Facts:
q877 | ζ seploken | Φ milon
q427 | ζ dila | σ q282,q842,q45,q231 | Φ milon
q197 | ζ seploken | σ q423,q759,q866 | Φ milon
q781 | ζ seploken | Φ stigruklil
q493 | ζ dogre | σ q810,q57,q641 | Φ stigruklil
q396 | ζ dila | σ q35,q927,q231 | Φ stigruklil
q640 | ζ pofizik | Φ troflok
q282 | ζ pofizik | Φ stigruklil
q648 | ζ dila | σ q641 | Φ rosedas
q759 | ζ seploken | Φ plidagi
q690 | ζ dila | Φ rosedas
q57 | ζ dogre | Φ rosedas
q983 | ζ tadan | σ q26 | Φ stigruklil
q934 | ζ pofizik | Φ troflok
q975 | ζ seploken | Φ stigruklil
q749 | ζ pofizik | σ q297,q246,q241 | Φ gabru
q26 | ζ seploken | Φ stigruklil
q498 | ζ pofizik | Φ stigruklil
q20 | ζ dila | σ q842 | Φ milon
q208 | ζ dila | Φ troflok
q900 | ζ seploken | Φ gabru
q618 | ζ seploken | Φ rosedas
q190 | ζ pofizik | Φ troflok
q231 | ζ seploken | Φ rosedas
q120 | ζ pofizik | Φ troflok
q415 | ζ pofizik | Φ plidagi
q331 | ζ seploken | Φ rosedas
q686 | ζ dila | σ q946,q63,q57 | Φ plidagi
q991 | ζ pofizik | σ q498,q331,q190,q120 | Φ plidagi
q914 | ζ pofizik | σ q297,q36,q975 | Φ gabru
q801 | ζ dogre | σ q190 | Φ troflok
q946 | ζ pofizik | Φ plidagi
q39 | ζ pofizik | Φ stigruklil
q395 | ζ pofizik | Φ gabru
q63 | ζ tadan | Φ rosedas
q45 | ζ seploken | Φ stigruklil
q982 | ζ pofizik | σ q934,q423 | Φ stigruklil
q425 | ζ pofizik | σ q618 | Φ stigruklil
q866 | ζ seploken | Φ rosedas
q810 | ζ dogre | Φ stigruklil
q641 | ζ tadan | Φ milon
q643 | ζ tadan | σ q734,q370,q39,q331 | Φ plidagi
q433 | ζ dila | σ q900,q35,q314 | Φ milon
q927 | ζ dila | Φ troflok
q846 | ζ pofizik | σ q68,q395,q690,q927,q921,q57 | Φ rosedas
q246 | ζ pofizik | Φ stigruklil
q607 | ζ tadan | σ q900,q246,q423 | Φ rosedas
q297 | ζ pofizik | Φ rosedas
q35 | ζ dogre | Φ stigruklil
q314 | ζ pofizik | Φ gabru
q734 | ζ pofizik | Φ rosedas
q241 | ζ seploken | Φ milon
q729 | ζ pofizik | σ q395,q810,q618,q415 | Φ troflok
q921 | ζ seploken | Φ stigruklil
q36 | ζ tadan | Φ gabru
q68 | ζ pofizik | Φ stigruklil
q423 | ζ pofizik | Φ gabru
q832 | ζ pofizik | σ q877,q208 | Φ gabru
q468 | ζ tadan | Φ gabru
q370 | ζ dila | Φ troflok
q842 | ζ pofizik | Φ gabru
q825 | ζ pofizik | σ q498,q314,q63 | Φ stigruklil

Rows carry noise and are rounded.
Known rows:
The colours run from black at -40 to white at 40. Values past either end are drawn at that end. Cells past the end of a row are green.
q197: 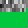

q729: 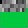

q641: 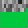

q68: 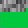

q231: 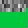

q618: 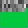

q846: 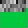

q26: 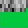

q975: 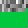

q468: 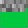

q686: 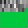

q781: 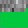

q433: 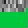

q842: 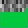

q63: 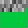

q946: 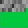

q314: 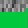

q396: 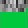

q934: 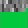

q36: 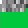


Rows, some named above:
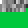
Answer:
q36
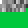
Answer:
q36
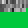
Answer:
q331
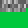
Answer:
q921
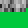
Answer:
q26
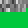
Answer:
q900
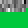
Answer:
q35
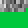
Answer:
q297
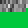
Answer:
q825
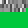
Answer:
q607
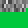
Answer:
q982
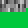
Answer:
q801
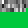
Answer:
q643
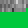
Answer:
q781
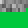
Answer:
q468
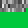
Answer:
q57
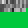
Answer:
q331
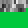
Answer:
q208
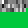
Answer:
q643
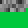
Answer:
q415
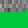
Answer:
q640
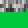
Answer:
q983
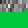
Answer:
q825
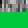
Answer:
q493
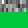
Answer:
q370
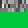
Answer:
q810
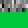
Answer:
q832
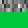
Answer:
q231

